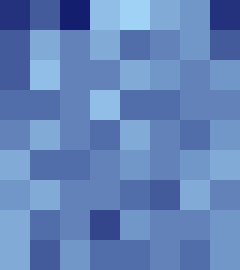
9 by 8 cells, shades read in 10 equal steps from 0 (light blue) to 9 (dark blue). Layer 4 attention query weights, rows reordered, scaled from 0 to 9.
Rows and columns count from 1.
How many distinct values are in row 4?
3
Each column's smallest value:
2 1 3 1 0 2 2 2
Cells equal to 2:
12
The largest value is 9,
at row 1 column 3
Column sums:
38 34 41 33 30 36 33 36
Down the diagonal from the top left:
8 2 4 1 2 4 2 3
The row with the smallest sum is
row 3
